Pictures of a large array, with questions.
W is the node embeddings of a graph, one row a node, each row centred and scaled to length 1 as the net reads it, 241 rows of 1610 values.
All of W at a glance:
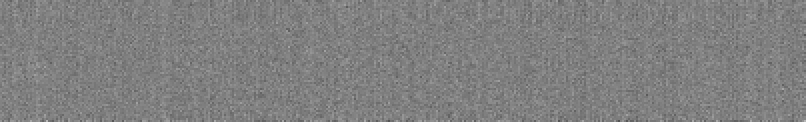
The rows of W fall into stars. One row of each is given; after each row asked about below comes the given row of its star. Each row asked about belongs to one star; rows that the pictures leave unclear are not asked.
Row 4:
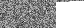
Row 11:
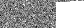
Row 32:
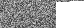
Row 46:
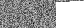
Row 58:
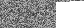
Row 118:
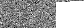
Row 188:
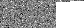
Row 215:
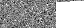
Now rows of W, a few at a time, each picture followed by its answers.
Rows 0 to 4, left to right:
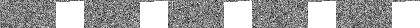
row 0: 58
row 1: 58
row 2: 11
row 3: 58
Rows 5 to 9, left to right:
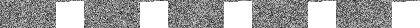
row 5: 11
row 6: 58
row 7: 32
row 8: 58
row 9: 46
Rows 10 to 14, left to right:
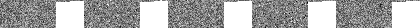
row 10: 46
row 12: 4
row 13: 215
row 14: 188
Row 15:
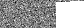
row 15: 188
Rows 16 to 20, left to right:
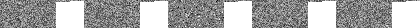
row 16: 11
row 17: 4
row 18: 118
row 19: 32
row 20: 11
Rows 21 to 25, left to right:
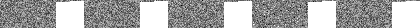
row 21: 11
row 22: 46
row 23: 4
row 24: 188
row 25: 215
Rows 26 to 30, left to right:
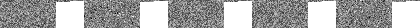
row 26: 118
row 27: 11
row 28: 46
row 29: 11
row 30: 4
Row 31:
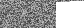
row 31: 215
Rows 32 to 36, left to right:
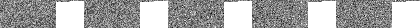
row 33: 11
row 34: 4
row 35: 46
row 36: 46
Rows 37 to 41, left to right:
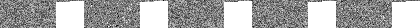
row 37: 4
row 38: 215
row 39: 46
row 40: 188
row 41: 46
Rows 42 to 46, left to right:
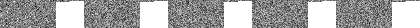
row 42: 32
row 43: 46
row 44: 188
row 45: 32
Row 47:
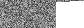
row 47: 58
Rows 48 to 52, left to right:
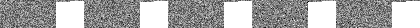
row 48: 215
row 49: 118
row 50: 32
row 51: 215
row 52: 188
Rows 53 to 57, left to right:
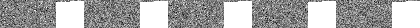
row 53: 188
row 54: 11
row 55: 46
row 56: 58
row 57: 32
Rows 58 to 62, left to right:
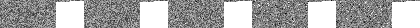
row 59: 58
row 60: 4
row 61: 215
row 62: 11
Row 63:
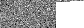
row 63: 32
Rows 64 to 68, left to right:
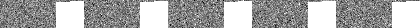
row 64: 32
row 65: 4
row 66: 118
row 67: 215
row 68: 46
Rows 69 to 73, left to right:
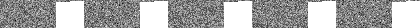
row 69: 32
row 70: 46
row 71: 188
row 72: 32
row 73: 32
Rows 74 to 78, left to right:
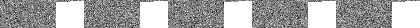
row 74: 11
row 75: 118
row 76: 215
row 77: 46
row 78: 215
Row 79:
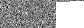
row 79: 4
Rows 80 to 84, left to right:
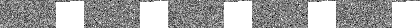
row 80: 46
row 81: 118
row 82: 188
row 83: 118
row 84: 46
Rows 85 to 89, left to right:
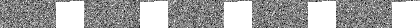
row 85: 46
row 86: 32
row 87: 58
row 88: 118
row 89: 11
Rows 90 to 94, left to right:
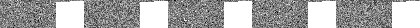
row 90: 215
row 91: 188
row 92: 32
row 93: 32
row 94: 32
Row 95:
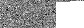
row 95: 4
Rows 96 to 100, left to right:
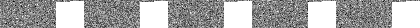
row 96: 32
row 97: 188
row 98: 4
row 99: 215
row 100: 4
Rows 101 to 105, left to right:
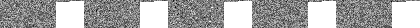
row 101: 58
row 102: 118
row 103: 4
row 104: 188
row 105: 32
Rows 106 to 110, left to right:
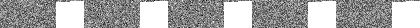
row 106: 32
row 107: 4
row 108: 188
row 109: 215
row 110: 118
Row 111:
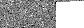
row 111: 215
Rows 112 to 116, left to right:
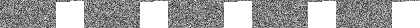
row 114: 46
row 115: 188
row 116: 118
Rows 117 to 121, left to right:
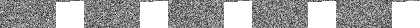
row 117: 58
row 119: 46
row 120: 188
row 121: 32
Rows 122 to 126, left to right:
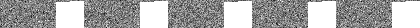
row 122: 58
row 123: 46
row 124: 58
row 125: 58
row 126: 58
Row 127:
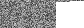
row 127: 58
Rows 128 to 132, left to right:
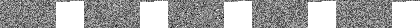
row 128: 4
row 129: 4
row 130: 118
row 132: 4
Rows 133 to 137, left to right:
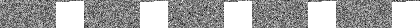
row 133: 58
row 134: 11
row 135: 188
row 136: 46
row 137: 46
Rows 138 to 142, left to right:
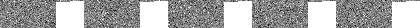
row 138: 32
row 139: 118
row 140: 188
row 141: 188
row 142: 118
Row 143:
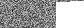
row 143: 4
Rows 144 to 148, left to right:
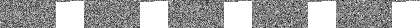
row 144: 118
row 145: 11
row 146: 46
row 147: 215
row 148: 32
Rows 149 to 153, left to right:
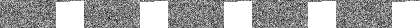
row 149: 11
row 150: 46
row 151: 32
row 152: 46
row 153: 118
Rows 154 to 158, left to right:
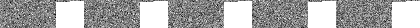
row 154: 118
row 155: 58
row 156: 58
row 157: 46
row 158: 215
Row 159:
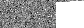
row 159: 11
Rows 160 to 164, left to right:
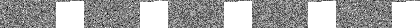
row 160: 4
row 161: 118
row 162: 4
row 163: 58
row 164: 188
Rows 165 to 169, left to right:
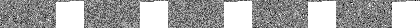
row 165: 58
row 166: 58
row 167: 46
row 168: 118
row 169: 215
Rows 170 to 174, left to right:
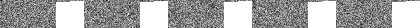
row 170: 32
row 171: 58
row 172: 46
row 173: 32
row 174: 215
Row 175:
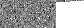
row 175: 11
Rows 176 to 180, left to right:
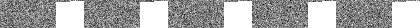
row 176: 118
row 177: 188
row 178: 4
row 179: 188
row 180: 4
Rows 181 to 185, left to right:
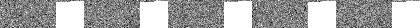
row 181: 4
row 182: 32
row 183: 4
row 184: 11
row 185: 32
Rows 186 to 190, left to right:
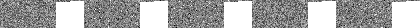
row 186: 46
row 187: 11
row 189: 46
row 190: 11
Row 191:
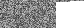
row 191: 4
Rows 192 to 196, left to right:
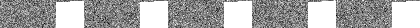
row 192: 4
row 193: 58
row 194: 46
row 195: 11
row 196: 46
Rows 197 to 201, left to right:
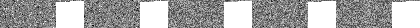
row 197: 188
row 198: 11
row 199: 215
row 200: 58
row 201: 32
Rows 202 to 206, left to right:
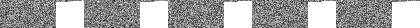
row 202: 215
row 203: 32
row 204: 58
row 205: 32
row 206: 215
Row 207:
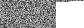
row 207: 118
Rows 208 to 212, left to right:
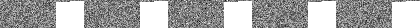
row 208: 58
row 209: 188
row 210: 46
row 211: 58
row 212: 11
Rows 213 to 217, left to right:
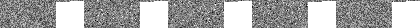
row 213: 32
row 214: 118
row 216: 188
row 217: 46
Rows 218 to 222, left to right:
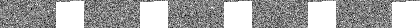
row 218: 32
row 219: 118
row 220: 4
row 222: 58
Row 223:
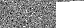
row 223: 215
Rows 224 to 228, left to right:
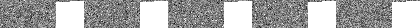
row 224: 58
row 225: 4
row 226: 32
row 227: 188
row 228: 58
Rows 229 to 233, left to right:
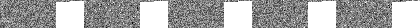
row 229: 58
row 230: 11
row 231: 188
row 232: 215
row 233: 11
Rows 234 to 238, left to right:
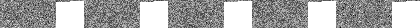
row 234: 46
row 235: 58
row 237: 46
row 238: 4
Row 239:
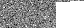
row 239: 188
